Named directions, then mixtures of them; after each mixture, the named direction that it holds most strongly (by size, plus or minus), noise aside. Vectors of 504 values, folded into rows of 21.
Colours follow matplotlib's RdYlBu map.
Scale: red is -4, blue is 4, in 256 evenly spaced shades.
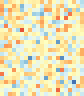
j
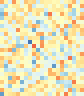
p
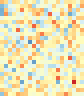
p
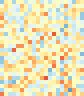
p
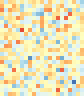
j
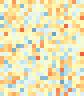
p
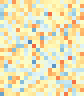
p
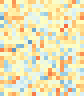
p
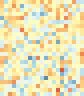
j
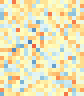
p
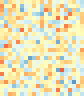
j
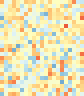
p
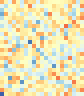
p
